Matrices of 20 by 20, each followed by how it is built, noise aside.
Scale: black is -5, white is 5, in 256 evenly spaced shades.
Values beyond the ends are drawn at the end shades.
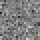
noise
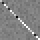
diagonal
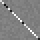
diagonal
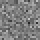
noise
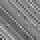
Toeplitz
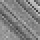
Toeplitz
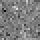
noise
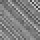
Toeplitz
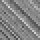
Toeplitz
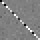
diagonal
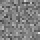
noise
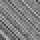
Toeplitz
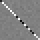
diagonal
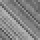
Toeplitz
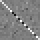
diagonal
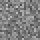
noise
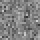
noise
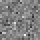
noise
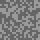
noise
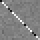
diagonal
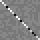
diagonal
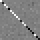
diagonal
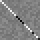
diagonal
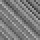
Toeplitz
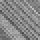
Toeplitz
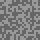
noise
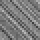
Toeplitz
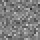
noise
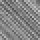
Toeplitz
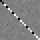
diagonal
